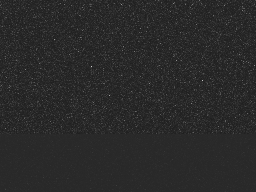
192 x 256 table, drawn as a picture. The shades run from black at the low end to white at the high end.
Odd rows or columns: none. Seam: horizontal, 70% of the way down, the bottom part calmer. Histogram: skewed, a long tail of high values. Grain: fine. Stripes: none. Slope: none.
